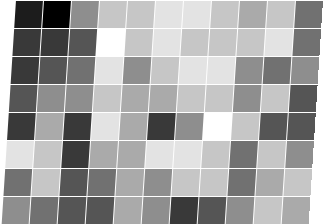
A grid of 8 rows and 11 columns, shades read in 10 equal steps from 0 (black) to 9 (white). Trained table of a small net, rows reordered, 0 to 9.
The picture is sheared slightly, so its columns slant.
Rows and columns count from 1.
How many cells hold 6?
11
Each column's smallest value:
1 0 2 3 5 2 2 3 4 3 3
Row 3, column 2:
3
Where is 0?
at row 1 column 2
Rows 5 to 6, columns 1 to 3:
2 6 2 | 8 7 2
